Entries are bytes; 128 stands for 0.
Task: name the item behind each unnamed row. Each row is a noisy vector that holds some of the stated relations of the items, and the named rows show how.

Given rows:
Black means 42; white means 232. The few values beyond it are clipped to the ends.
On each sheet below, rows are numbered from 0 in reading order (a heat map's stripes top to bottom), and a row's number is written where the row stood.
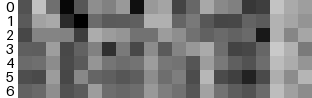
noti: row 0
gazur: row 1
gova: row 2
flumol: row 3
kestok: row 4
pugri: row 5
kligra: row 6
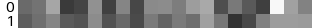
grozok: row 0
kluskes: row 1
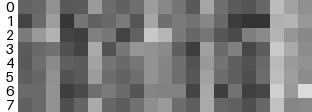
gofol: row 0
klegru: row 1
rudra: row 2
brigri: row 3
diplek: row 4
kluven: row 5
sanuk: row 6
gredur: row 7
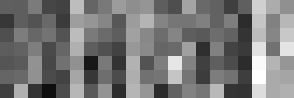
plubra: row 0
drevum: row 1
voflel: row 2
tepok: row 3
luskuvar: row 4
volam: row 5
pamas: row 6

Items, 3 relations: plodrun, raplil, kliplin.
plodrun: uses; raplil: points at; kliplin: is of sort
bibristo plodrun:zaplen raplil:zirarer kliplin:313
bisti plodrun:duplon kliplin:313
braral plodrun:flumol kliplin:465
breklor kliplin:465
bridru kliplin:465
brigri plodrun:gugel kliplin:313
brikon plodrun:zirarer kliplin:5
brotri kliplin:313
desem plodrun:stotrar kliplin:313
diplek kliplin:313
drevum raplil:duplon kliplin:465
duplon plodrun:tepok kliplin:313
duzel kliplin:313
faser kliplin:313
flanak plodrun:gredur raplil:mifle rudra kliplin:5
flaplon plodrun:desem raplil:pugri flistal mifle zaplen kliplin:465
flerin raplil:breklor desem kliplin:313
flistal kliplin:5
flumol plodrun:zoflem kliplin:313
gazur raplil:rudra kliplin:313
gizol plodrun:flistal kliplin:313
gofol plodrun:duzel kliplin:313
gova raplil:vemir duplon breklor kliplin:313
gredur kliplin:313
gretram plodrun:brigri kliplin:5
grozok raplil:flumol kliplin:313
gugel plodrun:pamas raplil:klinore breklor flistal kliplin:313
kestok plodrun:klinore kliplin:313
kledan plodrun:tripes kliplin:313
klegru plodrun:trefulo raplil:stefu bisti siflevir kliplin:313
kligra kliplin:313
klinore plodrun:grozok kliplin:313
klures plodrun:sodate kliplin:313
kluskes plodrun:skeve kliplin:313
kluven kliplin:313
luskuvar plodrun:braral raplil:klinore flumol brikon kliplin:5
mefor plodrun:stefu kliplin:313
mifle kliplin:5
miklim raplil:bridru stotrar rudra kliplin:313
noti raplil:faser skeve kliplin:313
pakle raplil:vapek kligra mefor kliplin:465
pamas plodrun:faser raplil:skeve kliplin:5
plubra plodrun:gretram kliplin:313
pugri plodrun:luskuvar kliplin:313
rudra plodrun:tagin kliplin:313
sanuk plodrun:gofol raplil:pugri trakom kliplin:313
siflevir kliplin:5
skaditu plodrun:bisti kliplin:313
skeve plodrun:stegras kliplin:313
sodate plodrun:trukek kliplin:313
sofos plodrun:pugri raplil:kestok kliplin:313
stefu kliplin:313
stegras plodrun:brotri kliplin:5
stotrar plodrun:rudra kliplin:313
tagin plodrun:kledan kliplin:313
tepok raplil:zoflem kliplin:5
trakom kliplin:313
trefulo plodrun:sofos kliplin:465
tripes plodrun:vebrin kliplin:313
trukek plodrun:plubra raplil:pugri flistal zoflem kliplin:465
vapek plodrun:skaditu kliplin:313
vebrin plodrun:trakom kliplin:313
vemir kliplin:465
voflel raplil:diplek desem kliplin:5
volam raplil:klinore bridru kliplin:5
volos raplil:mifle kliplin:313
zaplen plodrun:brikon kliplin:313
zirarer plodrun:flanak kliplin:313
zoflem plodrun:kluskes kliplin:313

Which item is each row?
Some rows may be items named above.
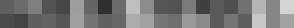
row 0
mifle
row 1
vemir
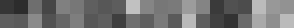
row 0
trefulo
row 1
zoflem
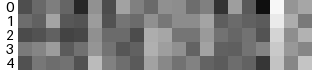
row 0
gugel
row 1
klinore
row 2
pakle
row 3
stotrar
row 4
voflel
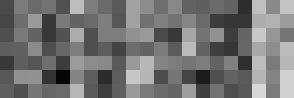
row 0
voflel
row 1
klegru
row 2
faser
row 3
zoflem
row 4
drevum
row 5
flanak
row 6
flistal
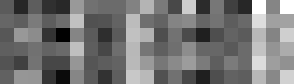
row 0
trukek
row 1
brikon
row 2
flanak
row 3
siflevir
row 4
bridru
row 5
flanak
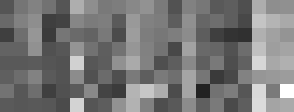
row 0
duplon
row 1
bibristo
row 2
sofos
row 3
zaplen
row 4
gretram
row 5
kluskes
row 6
flaplon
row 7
gretram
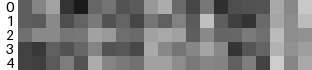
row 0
volos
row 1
zoflem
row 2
desem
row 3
braral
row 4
breklor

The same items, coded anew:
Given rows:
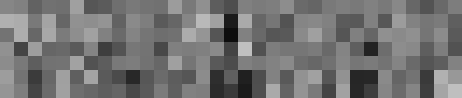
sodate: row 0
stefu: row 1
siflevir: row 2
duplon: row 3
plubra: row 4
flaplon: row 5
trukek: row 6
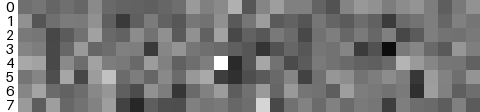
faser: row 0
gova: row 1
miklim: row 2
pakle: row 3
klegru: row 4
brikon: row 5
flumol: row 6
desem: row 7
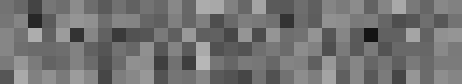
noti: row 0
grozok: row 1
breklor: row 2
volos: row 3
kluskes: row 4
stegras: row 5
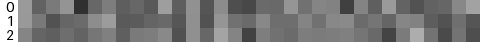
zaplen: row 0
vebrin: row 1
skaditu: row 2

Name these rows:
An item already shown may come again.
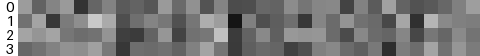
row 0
zaplen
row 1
luskuvar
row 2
pugri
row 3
voflel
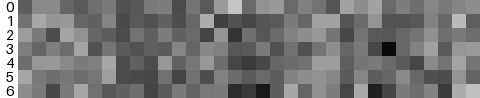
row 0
skeve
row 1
flistal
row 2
sanuk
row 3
drevum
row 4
mifle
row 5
trakom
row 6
trukek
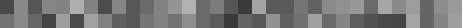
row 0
pamas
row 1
bridru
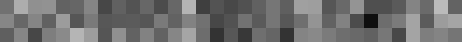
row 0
flistal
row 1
drevum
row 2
volam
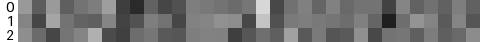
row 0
desem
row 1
duplon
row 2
gugel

